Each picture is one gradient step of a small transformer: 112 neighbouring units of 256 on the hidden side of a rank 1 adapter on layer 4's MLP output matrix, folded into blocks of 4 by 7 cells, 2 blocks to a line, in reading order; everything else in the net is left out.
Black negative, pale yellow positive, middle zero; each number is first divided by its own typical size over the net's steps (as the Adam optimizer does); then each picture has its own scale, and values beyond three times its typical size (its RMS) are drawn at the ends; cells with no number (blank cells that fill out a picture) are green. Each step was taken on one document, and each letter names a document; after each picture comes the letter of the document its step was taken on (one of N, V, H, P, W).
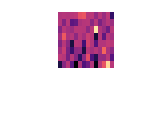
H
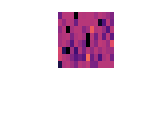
H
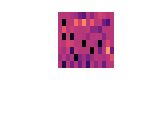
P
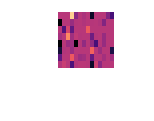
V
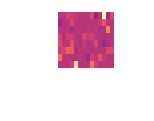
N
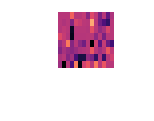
P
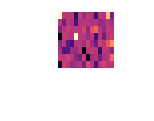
H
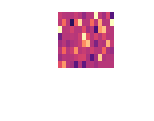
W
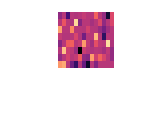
W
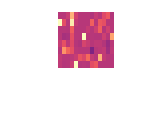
N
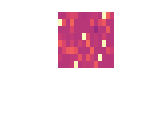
N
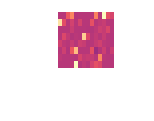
N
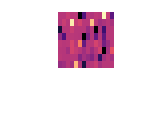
W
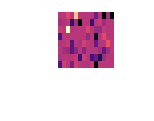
W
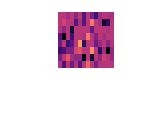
P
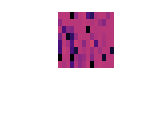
V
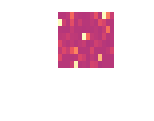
N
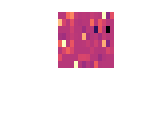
N
